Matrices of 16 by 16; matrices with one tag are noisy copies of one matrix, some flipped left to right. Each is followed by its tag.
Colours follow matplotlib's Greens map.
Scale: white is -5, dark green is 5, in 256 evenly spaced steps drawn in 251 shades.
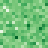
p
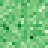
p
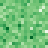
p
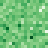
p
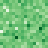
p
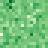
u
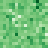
u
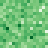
p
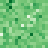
u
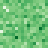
p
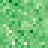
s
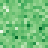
p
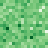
p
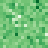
u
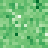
u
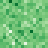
s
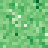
u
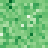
u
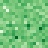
p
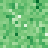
u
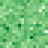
p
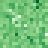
u
